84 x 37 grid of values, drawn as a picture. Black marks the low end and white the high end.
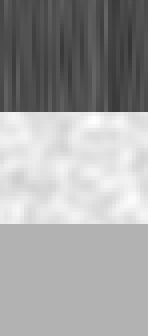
It is made of 3 by 1 panels. Panel 1,1: low, streaked downward, faint in contrast. Panel 2,1: very high, blotchy, faint in contrast. Panel 3,1: high, flat.
